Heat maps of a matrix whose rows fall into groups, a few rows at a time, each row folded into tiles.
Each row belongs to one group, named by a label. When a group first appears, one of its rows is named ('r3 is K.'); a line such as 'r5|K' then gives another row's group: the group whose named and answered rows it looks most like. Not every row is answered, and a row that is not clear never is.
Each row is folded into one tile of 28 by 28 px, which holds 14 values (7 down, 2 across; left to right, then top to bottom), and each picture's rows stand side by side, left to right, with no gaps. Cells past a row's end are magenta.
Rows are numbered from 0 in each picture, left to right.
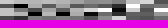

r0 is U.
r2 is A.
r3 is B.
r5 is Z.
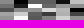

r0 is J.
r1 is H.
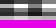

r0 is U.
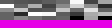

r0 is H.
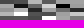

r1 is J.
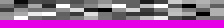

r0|J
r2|H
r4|H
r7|A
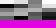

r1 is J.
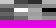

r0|Z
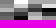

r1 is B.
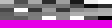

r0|Z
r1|J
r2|J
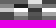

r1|Z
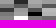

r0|J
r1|A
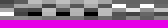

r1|A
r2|A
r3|A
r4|H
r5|H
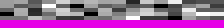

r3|A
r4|J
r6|Z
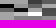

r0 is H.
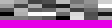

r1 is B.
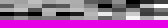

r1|A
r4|J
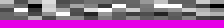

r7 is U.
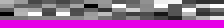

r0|A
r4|H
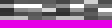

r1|H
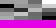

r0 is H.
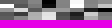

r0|H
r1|J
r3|B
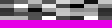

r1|J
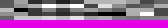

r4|A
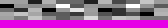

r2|H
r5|A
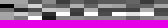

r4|B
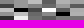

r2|A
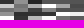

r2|B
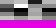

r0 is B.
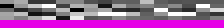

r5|Z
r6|B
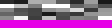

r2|H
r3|J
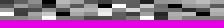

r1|J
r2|A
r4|H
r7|A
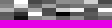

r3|Z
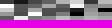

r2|B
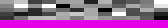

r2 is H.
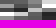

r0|B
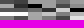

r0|B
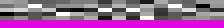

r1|H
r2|B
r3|Z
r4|Z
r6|H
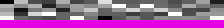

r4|H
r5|H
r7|J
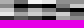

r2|B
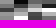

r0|J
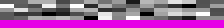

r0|H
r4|J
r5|A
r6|U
